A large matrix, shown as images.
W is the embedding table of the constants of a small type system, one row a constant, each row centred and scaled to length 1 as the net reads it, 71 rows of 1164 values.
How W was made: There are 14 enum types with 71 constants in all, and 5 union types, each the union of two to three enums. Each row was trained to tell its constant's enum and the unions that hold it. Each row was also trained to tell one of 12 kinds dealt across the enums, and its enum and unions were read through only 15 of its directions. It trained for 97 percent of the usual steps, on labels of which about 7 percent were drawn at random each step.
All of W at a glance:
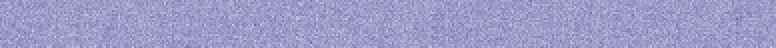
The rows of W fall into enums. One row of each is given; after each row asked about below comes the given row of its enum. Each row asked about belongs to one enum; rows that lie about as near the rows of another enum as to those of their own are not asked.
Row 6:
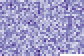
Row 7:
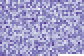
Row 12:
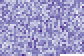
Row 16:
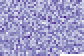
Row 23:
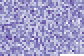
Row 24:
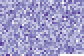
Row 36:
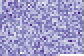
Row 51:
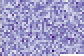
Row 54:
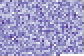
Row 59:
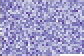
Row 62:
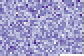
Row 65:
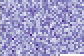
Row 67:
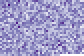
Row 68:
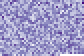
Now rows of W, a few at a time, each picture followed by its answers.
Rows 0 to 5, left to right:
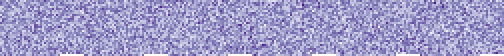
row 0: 7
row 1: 6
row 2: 68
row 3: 12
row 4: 51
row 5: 59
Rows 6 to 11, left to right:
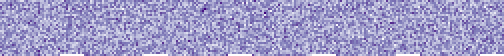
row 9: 36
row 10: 16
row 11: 68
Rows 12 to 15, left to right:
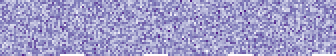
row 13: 67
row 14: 59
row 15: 23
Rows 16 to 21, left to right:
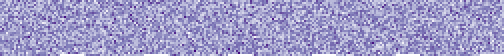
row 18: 68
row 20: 36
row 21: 16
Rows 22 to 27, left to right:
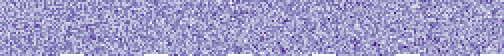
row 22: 16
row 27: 23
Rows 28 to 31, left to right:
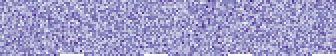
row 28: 54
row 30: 65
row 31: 6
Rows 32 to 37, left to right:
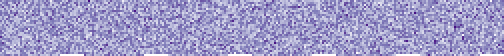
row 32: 68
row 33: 6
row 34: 67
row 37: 6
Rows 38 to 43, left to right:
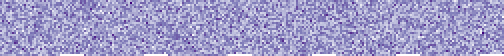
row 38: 59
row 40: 54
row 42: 6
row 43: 65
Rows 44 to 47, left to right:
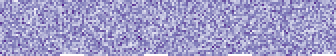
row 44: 23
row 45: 62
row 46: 7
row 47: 65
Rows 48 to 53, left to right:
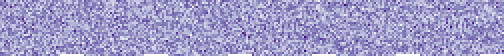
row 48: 7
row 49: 59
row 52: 16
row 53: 51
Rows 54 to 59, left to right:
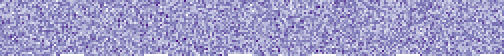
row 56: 16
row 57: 36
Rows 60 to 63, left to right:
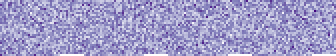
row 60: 59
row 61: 12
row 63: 65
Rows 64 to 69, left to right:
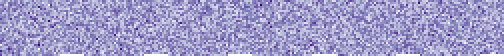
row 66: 51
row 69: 65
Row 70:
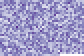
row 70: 51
